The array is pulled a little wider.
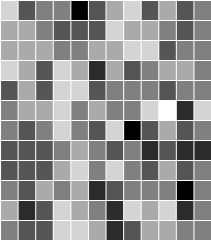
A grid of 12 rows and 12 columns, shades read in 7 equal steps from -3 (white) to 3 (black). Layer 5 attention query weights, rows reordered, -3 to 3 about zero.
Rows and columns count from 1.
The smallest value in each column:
-2 -1 -1 -2 -2 -1 -2 -2 -2 -3 -1 -2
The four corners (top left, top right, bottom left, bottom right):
-2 0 0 0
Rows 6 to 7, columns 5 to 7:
0 -1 0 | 0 1 -2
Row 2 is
-1 -1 0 1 1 1 -2 -1 -1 0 1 0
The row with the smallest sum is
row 6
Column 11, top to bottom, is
1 1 0 -1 0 2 1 2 1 3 2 0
